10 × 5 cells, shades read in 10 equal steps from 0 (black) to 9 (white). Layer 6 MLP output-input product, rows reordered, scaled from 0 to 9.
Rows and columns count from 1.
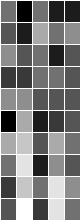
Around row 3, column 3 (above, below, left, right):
6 4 3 1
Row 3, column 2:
3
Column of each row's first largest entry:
1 3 1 3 1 2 2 2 4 2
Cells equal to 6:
4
